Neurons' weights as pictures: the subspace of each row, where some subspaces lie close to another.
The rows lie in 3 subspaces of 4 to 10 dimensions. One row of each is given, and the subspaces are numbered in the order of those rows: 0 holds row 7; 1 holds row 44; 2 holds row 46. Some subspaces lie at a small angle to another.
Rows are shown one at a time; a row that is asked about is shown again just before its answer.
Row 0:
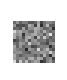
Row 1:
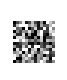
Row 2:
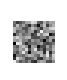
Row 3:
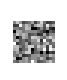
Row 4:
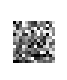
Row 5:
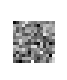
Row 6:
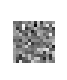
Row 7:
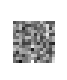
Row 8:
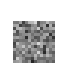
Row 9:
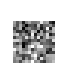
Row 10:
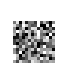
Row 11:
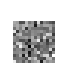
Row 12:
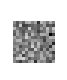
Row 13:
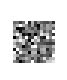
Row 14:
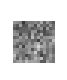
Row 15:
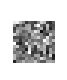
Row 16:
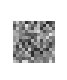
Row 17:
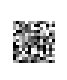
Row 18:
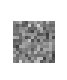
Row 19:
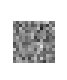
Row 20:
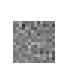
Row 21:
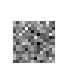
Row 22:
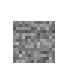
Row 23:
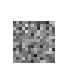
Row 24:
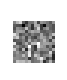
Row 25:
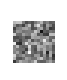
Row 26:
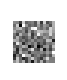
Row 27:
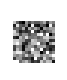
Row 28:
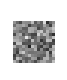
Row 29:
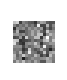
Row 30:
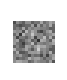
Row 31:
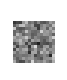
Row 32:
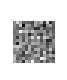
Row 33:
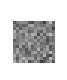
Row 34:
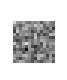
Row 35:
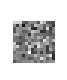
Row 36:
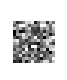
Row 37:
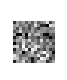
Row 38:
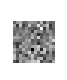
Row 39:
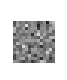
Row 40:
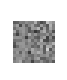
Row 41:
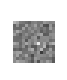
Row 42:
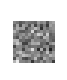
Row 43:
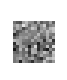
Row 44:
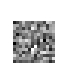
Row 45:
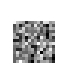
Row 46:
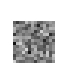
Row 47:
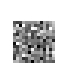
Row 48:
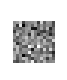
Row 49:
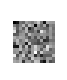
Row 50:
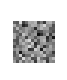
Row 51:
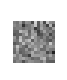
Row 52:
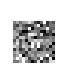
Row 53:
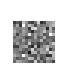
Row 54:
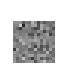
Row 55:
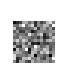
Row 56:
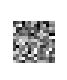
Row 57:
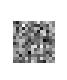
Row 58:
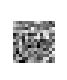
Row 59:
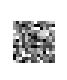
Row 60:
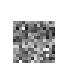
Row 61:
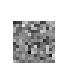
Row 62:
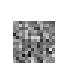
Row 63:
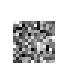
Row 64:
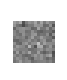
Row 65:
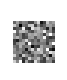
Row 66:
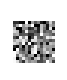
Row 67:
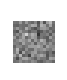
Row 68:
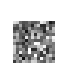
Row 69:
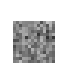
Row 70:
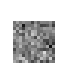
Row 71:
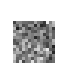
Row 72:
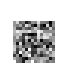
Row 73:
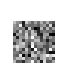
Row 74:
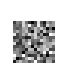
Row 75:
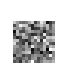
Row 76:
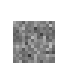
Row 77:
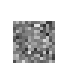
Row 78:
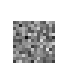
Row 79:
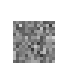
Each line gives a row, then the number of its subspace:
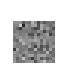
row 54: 0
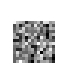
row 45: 0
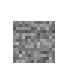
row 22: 1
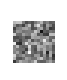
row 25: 2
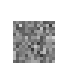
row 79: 0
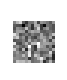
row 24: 1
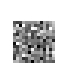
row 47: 2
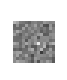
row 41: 0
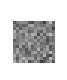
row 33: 1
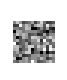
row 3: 1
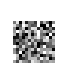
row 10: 1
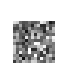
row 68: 0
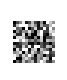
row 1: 1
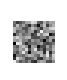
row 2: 2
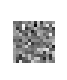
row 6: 1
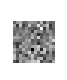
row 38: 0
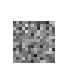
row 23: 0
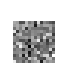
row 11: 1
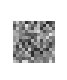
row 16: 1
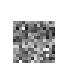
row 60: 1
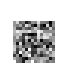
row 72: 1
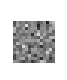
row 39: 0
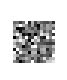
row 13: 0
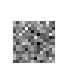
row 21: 0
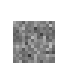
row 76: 1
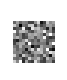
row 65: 1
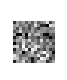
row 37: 1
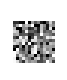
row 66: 0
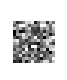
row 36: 1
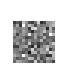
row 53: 2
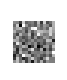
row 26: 2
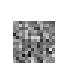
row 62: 1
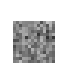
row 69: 0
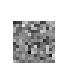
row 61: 2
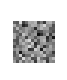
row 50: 0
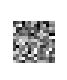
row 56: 0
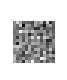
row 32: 1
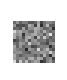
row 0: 1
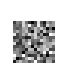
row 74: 2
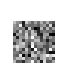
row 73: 1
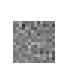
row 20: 1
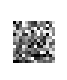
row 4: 0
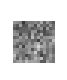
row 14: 0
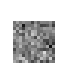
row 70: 1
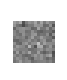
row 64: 2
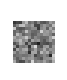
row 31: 2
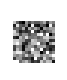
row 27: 0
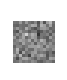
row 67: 1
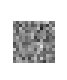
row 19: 0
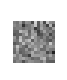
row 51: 1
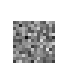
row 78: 2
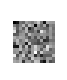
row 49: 0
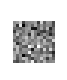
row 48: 2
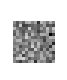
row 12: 1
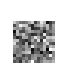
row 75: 1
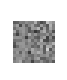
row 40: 2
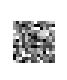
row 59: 1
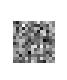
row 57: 0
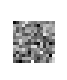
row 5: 0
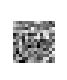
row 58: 1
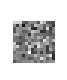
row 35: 2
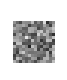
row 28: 2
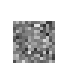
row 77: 1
